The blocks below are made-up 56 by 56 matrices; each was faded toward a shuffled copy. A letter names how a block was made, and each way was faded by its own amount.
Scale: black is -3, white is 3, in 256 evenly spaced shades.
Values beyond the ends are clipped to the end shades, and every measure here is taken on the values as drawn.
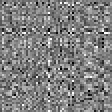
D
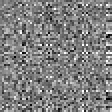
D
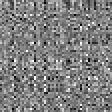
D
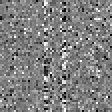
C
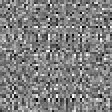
D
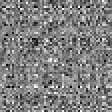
D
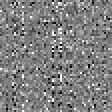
C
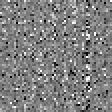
C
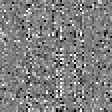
C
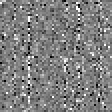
C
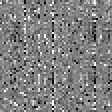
C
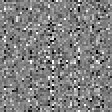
C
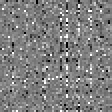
C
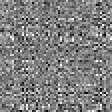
D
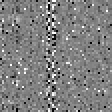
C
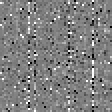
C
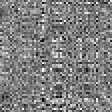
D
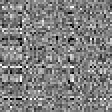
D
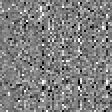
C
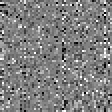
C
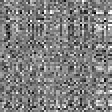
D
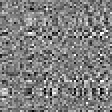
D
